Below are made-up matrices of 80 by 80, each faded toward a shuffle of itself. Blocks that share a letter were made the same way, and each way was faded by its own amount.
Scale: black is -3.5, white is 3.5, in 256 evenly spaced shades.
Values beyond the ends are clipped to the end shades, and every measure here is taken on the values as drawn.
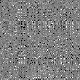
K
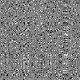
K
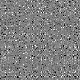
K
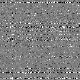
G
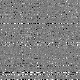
G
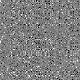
K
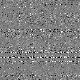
G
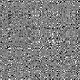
K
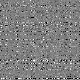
G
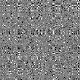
K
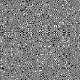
K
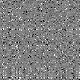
K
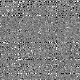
G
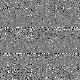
G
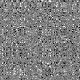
K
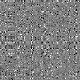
K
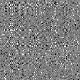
K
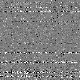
G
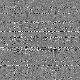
G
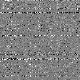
G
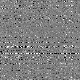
G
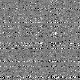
G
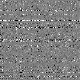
G
